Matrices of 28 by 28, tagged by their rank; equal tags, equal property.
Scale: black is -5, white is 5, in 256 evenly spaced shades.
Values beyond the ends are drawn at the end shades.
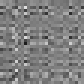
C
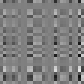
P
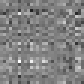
C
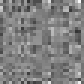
C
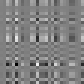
P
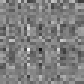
C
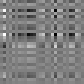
P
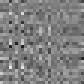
C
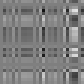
P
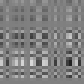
P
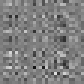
C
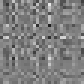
C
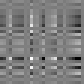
P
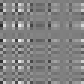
P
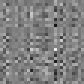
C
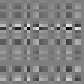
P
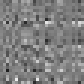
C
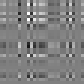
P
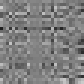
C
